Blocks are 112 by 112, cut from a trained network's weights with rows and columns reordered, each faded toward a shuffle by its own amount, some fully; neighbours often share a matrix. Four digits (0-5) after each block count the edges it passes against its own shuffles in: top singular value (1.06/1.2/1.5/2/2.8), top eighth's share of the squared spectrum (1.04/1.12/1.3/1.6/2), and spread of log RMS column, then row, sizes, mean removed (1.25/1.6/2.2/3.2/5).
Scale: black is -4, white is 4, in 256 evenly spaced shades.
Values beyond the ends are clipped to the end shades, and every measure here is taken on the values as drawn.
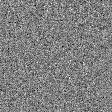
0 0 0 0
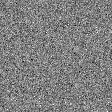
0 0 0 0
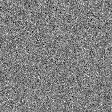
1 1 0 0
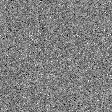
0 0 0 0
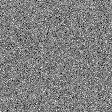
0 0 0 0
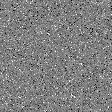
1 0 0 0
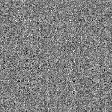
2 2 1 2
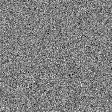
2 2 1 1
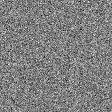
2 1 0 0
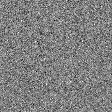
1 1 0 1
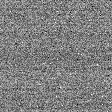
2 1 0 0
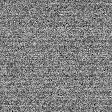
3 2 0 0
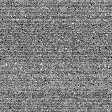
4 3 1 0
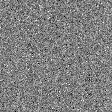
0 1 0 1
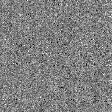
2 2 1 2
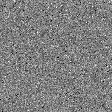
1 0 0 0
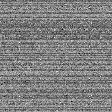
5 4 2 2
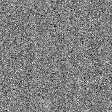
2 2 0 1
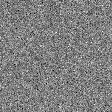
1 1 0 0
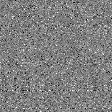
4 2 0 2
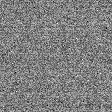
2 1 0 0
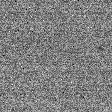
2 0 0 0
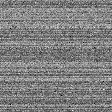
5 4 1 2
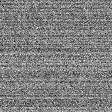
4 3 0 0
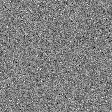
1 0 0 0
